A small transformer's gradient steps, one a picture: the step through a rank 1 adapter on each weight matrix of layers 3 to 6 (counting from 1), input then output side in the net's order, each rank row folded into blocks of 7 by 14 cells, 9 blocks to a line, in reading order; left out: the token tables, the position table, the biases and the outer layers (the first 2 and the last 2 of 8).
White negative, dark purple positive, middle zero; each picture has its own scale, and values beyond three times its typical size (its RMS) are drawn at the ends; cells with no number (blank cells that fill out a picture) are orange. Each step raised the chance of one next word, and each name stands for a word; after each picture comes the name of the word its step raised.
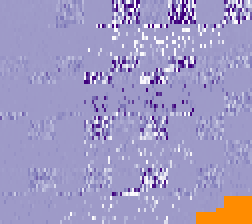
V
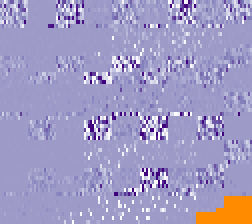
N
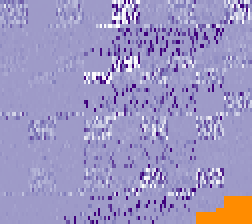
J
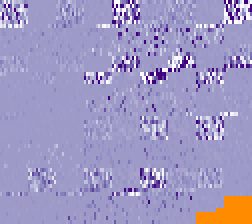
J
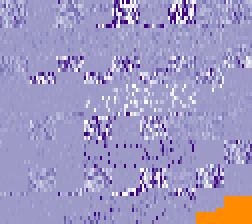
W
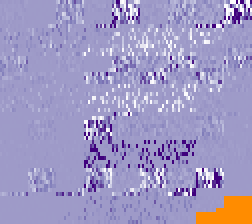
W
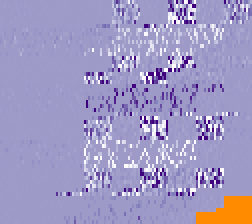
V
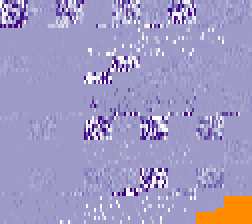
N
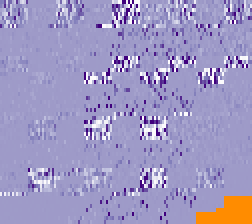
J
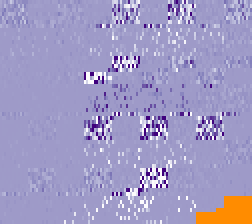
N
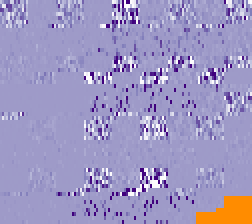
J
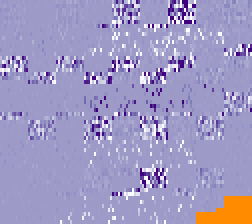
V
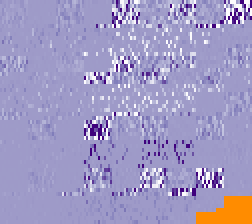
W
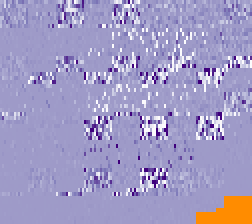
W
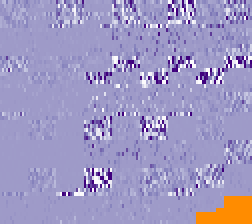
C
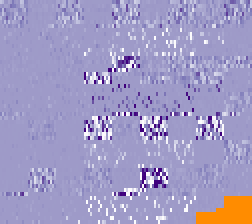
N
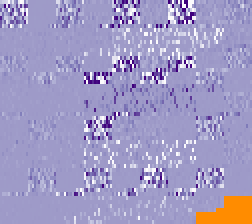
V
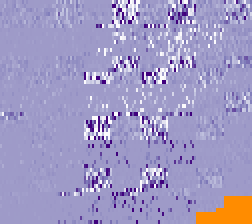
W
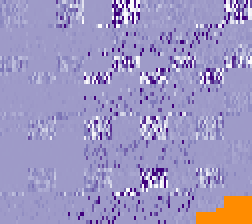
J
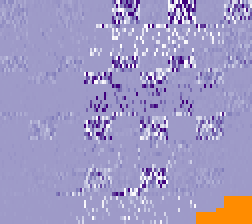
V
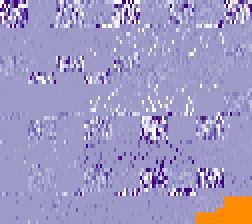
W
